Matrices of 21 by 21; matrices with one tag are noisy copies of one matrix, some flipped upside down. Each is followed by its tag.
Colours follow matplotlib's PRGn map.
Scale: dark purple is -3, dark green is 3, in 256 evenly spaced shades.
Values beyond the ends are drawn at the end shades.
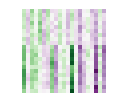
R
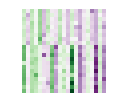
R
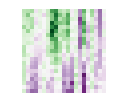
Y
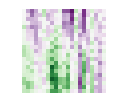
Y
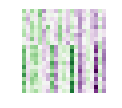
R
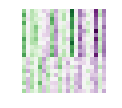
R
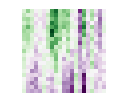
Y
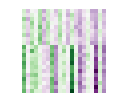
R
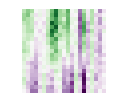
Y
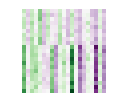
R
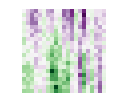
Y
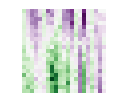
Y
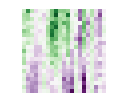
Y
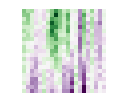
Y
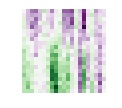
Y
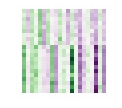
R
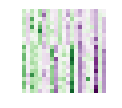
R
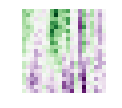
Y
